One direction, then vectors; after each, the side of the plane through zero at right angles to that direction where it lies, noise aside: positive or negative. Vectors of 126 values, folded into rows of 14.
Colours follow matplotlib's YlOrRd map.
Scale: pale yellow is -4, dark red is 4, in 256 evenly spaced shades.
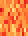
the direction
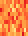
positive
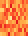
negative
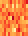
positive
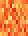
negative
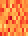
positive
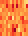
negative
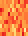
positive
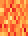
negative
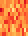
positive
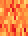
negative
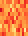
positive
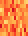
negative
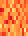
positive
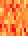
negative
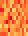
positive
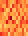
positive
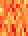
negative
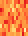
positive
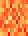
negative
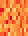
positive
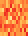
negative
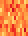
negative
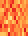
negative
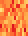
negative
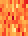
positive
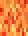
positive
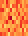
positive
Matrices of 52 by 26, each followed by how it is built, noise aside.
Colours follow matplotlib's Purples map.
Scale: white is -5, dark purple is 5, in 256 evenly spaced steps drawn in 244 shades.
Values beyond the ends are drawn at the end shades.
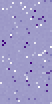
sparse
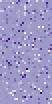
sparse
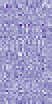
low rank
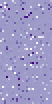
sparse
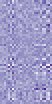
low rank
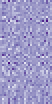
low rank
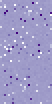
sparse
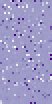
sparse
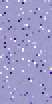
sparse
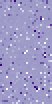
sparse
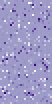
sparse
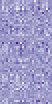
low rank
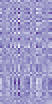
low rank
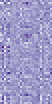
low rank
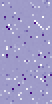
sparse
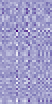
low rank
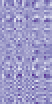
low rank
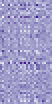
low rank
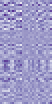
low rank
